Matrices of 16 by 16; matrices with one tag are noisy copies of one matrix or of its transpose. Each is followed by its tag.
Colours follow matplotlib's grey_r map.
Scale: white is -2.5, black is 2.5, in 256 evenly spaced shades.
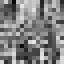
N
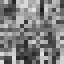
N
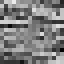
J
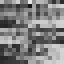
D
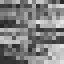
D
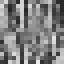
J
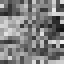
N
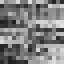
D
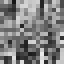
N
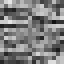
J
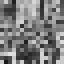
N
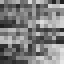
D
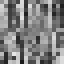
J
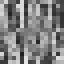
J
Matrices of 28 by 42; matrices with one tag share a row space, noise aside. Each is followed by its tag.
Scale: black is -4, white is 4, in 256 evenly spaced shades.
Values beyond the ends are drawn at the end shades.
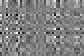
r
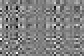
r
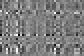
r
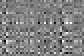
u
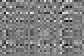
u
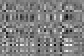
u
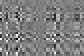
r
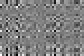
r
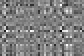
u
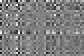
r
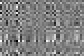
r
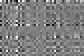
r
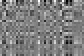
u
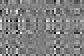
r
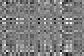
u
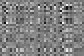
u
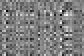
u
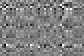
u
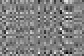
u
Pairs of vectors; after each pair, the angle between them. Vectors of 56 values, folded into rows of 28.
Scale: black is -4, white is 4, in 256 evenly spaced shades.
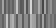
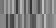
nearly opposite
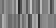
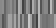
nearly opposite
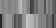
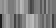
nearly parallel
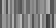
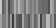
nearly opposite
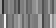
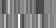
partly aligned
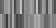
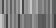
partly aligned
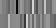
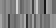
nearly opposite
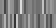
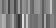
orthogonal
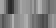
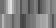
nearly opposite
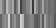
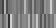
partly opposed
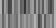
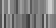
partly opposed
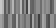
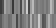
nearly opposite
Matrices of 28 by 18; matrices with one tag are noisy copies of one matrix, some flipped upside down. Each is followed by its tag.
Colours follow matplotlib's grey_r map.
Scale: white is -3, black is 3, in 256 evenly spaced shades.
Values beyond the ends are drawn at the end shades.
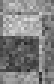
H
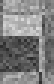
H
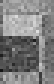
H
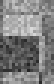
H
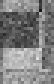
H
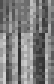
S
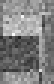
H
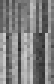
S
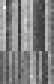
S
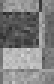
H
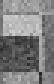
H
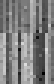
S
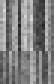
S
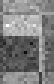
H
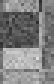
H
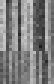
S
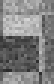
H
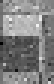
H
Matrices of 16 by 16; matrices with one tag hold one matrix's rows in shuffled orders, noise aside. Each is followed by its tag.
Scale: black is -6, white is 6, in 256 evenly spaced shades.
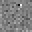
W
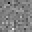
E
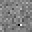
W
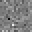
E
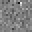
W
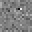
W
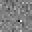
W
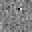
W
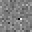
W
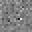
W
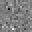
E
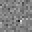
W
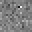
W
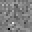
E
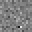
W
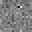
W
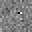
W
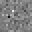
E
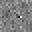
W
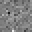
E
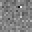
W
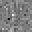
E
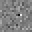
W
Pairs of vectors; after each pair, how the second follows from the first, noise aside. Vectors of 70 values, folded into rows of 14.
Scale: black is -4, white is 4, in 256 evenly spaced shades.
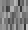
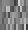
negated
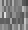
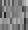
negated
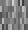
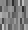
negated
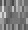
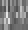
wrapped around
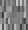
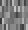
wrapped around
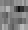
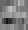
wrapped around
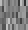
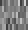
negated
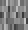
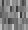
wrapped around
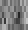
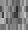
wrapped around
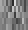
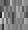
wrapped around
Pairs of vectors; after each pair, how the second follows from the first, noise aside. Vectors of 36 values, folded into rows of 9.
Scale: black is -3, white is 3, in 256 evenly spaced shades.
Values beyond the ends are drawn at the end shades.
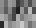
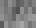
shrunk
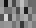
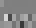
partly zeroed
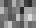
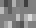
partly zeroed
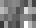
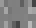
partly zeroed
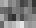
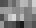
negated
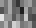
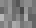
shrunk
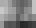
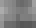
shrunk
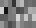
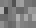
shrunk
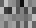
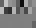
partly zeroed
